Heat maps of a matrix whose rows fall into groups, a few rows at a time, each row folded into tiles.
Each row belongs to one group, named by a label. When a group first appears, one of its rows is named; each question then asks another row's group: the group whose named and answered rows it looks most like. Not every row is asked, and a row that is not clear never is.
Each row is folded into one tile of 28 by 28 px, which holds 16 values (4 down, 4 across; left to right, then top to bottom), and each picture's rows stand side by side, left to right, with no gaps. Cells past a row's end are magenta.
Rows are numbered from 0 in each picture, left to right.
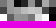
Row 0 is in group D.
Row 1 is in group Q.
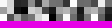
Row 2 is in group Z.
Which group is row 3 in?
Z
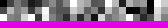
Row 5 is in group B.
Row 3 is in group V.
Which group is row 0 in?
D
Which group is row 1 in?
D
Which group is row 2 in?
B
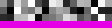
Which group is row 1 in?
V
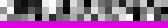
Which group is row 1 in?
B
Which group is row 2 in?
B
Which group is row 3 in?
D
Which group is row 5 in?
Z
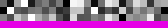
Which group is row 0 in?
V
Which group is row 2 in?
B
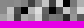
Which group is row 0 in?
Z
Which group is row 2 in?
V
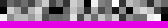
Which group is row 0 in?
D
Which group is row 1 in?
Z
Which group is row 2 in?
B
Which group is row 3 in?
D
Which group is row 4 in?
V
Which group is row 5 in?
Q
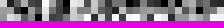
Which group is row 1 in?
B
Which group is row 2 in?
B
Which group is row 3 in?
D
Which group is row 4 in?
D
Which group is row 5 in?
D
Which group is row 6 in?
V
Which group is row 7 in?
D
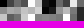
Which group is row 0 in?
D
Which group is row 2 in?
Z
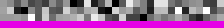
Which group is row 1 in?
D
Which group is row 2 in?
D
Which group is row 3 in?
Q
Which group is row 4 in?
Z
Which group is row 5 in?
B
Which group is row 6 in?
V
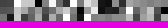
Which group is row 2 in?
Z
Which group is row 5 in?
Z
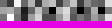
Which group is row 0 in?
Z
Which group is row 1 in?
Z
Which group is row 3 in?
V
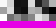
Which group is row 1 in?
Q
